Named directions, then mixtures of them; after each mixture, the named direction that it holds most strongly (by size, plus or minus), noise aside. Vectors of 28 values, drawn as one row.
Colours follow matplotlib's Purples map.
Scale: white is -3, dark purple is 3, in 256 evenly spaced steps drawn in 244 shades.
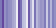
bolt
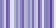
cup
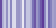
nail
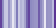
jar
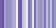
bolt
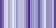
jar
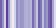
cup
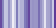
jar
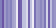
bolt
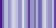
jar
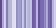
nail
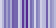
bolt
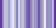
jar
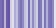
cup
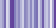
cup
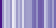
nail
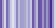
cup
